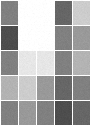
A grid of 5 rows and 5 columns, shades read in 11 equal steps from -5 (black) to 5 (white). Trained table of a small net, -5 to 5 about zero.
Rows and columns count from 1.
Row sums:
12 9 10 5 -2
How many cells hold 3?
2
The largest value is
5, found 4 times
